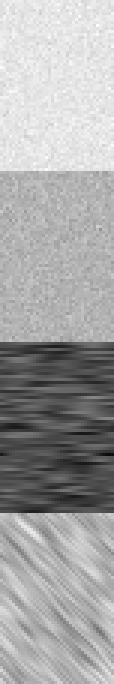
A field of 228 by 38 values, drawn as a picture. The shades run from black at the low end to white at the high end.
It is made of 4 by 1 panels. Panel 1,1: very high, fine-grained, faint in contrast. Panel 2,1: high, fine-grained, faint in contrast. Panel 3,1: low, streaked across. Panel 4,1: high, slanting down to the right.
